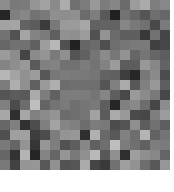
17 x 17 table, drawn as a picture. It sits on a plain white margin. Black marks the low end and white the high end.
Calmest part: centre. Odd patch: calmer, in the centre. Slope: none. Grain: fine. Mirror symmetry: none.
